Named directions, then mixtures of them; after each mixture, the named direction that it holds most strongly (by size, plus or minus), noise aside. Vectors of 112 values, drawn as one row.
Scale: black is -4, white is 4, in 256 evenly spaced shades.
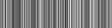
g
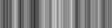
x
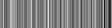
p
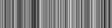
g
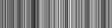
g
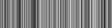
g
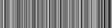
p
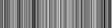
p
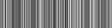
g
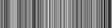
p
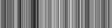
x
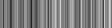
p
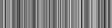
g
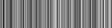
p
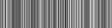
g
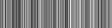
g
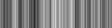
x
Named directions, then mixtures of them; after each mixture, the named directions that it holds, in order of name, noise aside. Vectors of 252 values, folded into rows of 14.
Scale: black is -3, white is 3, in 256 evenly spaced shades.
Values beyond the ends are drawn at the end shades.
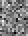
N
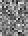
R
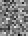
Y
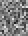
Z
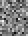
N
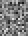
R, Z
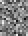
N, R, Y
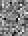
N, R, Z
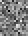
R, Y, Z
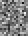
Y, Z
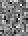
N, Z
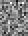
R, Y, Z
